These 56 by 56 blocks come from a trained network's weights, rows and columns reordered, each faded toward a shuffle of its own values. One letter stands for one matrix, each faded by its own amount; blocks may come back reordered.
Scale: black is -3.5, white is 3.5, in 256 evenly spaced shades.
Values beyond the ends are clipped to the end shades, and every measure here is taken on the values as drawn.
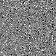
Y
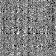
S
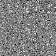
Y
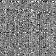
S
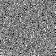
Y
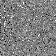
Y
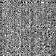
S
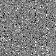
Y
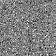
Y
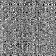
S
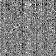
S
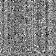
S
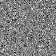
Y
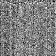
S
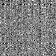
S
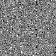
Y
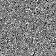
Y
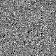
Y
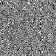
Y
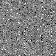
Y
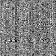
S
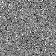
Y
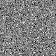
Y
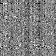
S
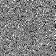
Y
